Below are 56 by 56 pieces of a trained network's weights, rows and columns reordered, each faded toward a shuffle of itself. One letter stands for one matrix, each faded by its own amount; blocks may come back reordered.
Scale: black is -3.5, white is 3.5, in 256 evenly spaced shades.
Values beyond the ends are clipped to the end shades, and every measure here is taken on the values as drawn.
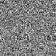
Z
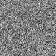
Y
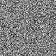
Y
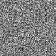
Y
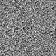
Y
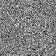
Y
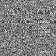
Z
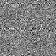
Z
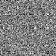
Z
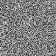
Y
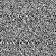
Z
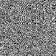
Z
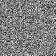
Z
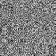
Y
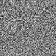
Y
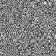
Y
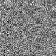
Y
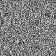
Y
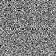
Z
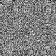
Y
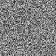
Y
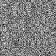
Y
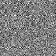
Z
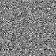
Z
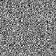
Z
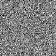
Z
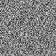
Y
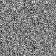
Y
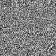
Y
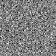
Z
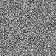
Y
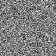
Y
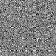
Z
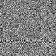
Z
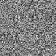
Y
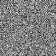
Z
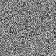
Y
